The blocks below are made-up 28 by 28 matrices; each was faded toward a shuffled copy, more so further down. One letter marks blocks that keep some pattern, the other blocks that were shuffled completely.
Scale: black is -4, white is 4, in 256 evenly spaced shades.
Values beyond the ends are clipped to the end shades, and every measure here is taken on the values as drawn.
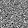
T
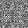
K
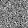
T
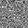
K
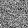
T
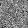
T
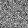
T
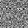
K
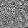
K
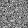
T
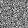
T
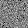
T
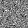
T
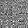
K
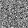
T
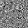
K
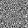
K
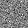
T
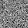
T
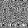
K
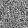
T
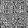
K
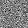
T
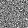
T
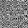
K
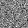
T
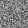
T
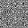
K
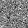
T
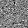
T
